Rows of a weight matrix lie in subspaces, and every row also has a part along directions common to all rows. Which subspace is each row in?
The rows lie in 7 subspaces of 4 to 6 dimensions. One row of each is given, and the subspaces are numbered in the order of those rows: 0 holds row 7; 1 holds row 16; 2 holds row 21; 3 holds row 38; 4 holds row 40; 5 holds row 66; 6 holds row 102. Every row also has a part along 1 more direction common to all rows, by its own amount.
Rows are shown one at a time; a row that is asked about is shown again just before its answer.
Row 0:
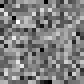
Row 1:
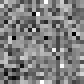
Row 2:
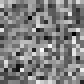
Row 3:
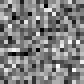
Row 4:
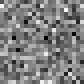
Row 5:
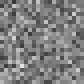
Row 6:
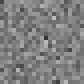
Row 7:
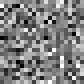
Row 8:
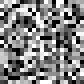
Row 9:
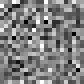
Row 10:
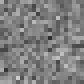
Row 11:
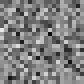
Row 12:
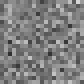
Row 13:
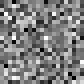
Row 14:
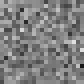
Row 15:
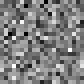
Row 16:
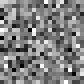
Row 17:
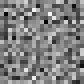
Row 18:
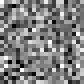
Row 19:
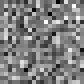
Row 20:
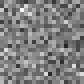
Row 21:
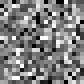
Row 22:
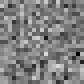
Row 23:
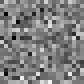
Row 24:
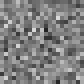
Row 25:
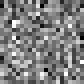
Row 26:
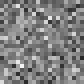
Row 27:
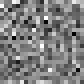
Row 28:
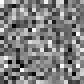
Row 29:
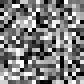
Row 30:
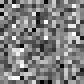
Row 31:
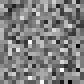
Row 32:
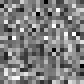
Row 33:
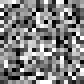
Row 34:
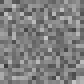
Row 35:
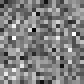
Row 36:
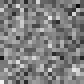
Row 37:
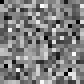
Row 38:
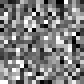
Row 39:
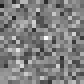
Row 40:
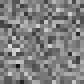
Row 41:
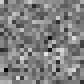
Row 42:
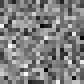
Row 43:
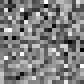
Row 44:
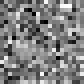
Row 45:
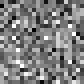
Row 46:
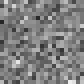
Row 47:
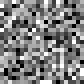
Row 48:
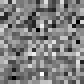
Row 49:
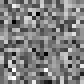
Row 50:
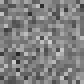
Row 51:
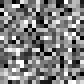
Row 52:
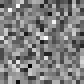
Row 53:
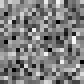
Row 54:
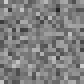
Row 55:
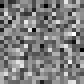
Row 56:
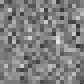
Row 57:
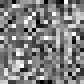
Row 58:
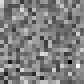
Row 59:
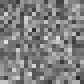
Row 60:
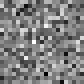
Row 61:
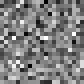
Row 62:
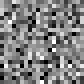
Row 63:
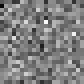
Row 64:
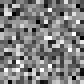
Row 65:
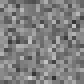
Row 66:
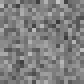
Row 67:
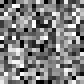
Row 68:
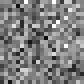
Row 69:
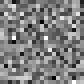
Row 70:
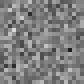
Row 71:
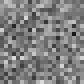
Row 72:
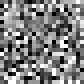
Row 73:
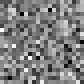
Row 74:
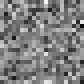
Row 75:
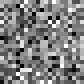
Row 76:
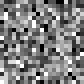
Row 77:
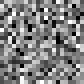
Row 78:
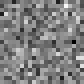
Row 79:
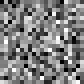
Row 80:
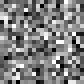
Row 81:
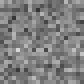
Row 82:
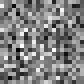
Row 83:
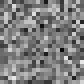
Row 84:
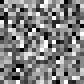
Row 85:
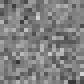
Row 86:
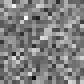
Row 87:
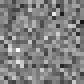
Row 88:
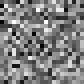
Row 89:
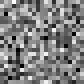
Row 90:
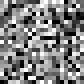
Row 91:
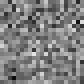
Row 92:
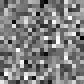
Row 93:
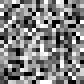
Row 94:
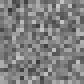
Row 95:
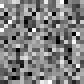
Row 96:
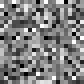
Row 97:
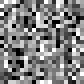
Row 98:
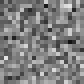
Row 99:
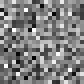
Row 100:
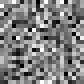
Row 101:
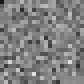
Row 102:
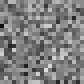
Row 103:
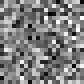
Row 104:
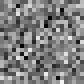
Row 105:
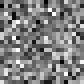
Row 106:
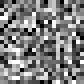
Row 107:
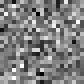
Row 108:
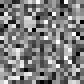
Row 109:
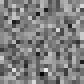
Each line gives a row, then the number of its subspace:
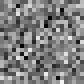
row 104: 0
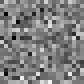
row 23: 5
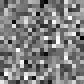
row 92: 4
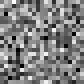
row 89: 0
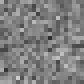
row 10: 3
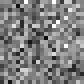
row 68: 0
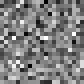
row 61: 0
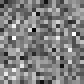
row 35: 2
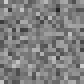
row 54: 2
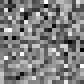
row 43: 2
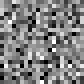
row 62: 5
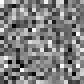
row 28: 1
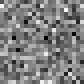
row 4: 1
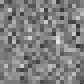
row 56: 5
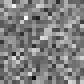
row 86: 2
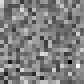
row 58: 1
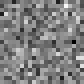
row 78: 2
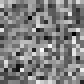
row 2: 4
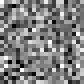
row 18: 1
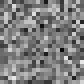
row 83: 6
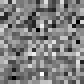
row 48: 6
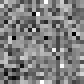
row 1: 2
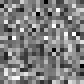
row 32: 2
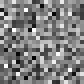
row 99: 1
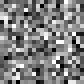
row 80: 1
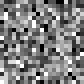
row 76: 3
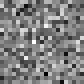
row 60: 0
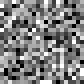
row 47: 3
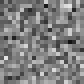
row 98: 2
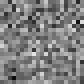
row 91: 6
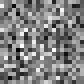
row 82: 0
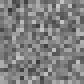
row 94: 0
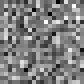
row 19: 5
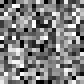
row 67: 3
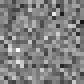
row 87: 4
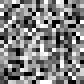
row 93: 1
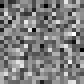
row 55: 2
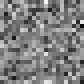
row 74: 6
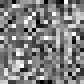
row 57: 4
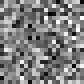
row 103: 5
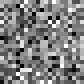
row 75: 0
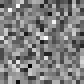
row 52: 0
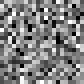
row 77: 5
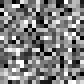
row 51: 5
